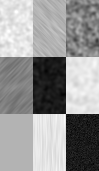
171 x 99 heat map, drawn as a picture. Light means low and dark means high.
It is made of 3 by 3 panels. Panel 1,1: very low, blotchy, faint in contrast. Panel 1,2: low, slanting down to the right, faint in contrast. Panel 1,3: middling, blotchy. Panel 2,1: middling, slanting up to the right, faint in contrast. Panel 2,2: very high, blotchy, faint in contrast. Panel 2,3: very low, blotchy, faint in contrast. Panel 3,1: low, flat. Panel 3,2: very low, streaked downward, faint in contrast. Panel 3,3: very high, fine-grained, faint in contrast.
